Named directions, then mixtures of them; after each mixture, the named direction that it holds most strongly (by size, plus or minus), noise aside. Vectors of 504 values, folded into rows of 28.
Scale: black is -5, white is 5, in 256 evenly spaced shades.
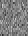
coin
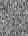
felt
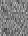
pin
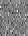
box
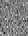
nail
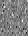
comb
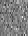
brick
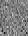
nail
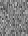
felt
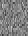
coin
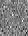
comb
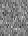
coin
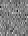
box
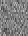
pin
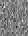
comb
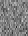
comb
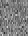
nail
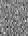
nail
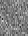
felt
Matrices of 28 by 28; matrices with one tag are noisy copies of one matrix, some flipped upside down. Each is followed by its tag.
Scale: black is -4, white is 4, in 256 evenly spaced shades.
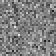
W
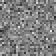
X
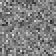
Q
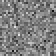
W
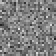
X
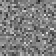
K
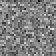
K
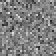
Q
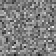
K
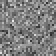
Q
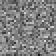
K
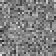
X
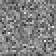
K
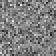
Q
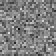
K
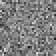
X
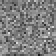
K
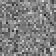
W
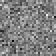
X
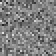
Q
